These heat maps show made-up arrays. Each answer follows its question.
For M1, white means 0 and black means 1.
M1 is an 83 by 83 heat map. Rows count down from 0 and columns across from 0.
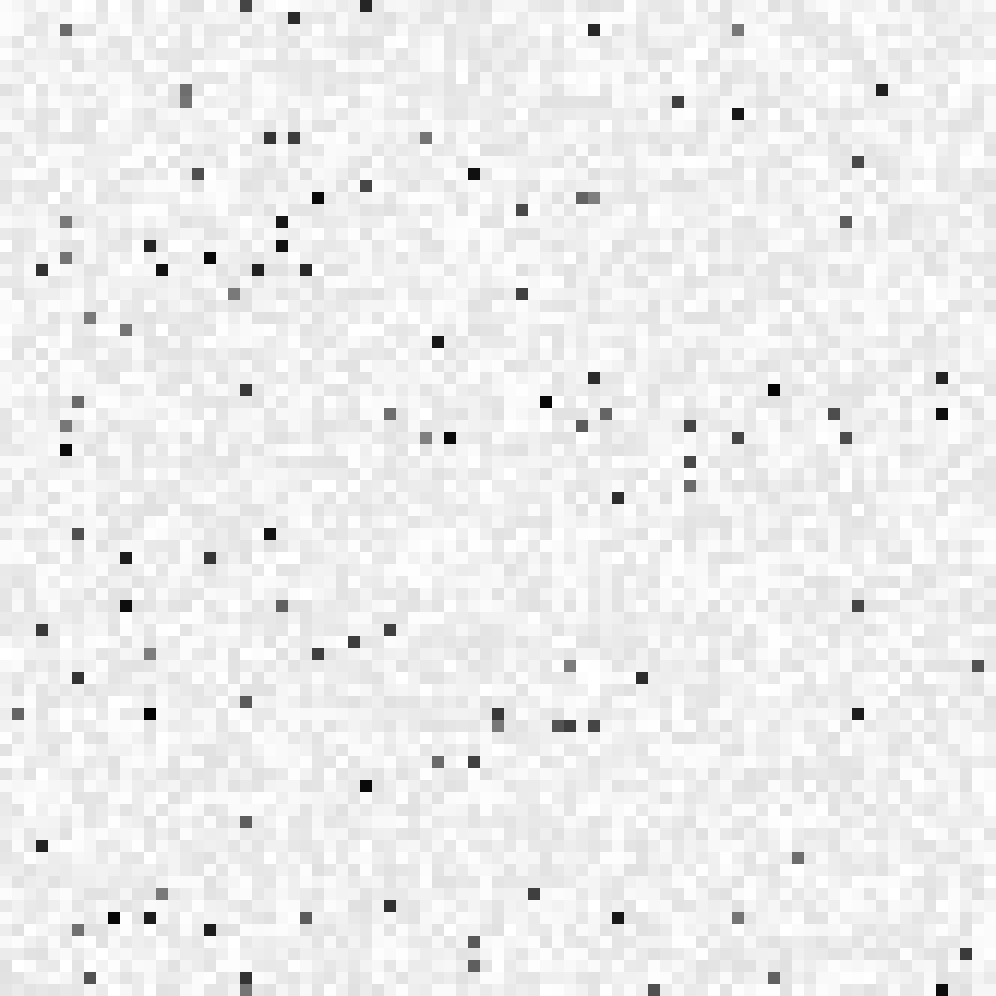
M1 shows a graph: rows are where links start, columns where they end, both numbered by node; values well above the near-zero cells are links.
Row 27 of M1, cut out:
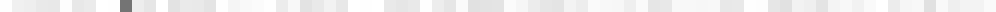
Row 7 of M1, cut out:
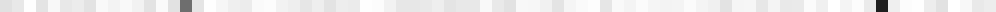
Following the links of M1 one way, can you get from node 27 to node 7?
no
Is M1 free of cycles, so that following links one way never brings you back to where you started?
yes
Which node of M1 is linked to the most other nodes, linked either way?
node 20
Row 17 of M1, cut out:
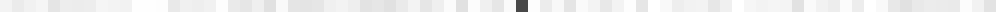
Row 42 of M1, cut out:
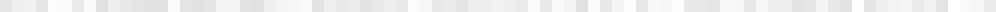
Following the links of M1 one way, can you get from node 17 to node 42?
no
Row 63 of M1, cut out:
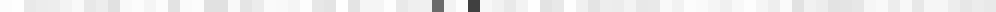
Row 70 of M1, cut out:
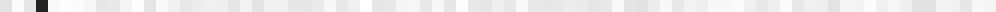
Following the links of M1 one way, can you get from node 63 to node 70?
yes
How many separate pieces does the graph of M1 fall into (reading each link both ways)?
6
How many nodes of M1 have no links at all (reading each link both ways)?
5
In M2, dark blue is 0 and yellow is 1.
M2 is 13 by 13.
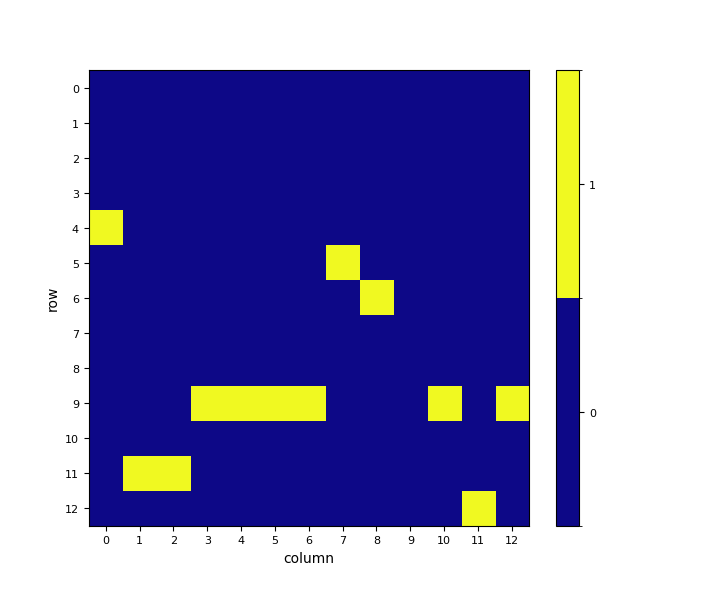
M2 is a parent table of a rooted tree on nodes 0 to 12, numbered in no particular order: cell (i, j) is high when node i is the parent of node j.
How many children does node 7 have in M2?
0
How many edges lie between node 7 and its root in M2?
2
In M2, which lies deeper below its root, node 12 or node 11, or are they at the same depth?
node 11
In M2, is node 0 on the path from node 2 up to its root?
no
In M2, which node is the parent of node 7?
5
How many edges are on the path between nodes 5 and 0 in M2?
3
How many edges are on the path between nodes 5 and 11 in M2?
3
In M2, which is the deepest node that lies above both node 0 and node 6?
9
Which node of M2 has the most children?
9
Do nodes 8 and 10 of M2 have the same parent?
no
